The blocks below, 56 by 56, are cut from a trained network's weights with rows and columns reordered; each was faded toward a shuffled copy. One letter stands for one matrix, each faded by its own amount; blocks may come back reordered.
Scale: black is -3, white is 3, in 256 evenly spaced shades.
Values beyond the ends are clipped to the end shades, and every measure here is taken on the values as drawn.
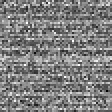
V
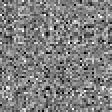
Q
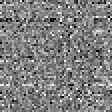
Q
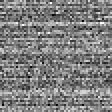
V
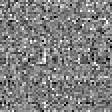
Q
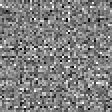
Q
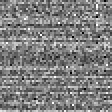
V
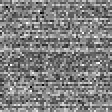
V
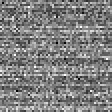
V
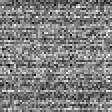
V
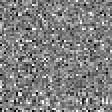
Q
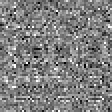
Q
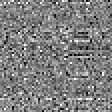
Q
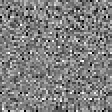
Q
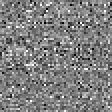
Q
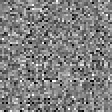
Q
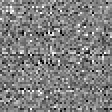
Q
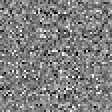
Q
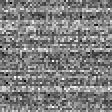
V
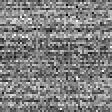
V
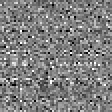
Q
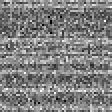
V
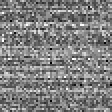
V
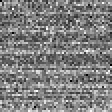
V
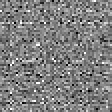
Q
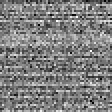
V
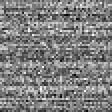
V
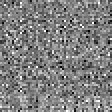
Q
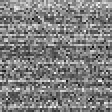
V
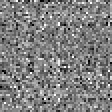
Q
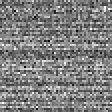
V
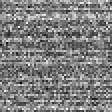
V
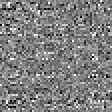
Q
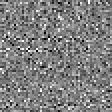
Q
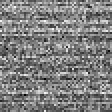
V
